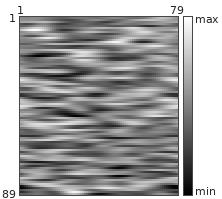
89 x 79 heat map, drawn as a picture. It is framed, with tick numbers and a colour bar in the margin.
The grain runs across in streaks. The halves do not mirror each other. The histogram is bell-shaped. No overall slope runs across the table. On average the colour sits 50% of the way up the scale.
